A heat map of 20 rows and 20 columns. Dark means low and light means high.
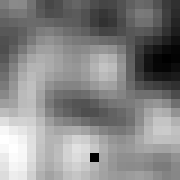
Values rise toward the bottom left. One lone cell stands out, far lower than its neighbours. The ninth with the highest average is the bottom left. Overall the values sit about 50% of the way up the scale. There are no regular stripes.
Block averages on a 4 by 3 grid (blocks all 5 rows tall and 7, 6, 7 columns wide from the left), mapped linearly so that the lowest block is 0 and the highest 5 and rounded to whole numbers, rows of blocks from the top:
2 1 1
3 3 0
4 2 3
5 4 3
